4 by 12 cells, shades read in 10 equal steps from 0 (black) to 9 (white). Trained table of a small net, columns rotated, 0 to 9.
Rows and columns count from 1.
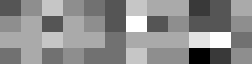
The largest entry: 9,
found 2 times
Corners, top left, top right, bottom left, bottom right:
3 6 4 5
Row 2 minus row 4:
1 0 -1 1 1 -1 2 -2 0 3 1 0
